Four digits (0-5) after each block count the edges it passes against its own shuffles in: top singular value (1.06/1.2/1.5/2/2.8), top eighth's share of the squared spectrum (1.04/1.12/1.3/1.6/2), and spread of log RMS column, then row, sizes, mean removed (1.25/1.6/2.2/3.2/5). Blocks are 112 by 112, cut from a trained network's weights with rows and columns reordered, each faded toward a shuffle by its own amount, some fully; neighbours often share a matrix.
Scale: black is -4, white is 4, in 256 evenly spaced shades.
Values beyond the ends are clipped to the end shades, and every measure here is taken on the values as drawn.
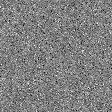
0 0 0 0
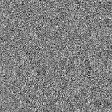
3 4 2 1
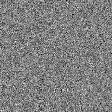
3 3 1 1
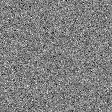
0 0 0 0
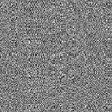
4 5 3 2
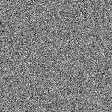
2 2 0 0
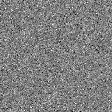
2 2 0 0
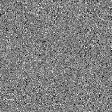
3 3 2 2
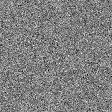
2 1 0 0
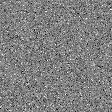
0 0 0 0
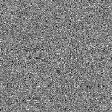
3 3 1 2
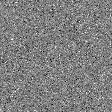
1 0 0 0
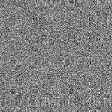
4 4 2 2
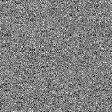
3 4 2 2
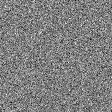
1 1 0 0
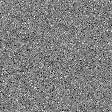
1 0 0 0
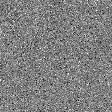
2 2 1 0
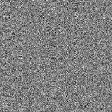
3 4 2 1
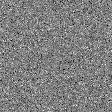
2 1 0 0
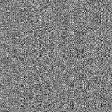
4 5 3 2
